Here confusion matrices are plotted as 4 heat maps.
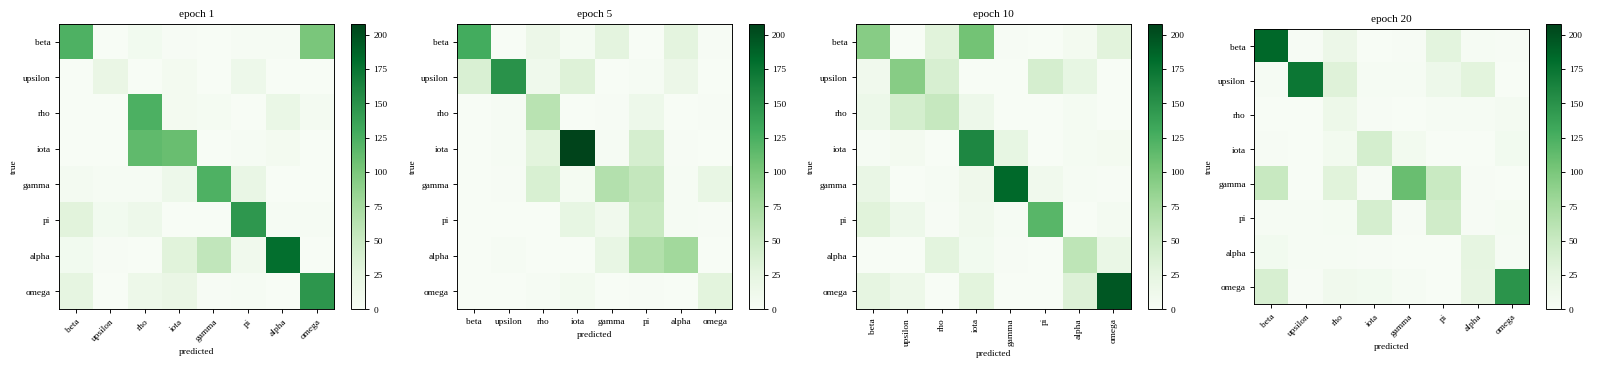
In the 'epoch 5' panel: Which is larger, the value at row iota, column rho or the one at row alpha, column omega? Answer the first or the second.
the first
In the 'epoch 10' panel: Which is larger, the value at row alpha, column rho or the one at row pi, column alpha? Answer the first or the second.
the first
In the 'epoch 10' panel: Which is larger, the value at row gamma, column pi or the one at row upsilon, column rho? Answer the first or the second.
the second
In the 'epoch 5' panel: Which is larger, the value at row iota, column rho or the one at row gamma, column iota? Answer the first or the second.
the first
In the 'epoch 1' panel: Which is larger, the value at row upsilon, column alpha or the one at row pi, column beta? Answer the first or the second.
the second
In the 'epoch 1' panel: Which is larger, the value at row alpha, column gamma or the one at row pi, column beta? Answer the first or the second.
the first
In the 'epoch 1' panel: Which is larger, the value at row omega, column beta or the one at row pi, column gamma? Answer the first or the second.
the first
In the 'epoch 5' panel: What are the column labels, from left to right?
beta, upsilon, rho, iota, gamma, pi, alpha, omega
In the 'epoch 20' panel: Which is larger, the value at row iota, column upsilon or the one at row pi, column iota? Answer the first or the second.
the second
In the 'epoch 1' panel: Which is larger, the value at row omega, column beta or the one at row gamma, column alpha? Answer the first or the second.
the first
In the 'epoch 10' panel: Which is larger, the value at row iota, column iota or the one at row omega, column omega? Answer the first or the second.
the second
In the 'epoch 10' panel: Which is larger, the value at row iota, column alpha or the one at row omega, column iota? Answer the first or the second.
the second
